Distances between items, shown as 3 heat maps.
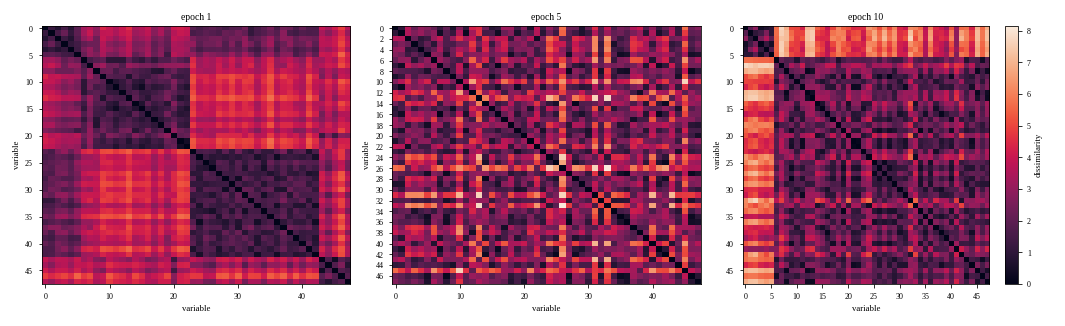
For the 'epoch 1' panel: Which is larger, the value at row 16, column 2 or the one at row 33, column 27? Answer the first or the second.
the first
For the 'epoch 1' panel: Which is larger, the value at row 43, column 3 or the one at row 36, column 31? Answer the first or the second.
the first
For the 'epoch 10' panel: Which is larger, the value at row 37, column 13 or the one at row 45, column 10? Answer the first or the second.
the first
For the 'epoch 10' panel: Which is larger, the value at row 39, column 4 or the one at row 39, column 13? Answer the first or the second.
the second
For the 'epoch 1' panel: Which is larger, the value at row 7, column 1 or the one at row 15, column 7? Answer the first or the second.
the first
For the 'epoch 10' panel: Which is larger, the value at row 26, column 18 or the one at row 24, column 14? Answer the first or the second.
the first
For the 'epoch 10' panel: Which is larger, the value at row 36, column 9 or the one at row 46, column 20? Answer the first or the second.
the second
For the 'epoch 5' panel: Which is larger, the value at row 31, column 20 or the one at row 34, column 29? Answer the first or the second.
the first
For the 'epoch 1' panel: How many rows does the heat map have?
48
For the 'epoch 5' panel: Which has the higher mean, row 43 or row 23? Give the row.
43
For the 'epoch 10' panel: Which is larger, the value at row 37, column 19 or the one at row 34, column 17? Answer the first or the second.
the first
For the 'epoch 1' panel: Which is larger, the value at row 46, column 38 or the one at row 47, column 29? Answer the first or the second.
the first
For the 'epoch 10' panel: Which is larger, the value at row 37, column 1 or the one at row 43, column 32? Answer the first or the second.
the first
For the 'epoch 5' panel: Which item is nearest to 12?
38
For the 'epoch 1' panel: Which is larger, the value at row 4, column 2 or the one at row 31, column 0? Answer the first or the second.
the second
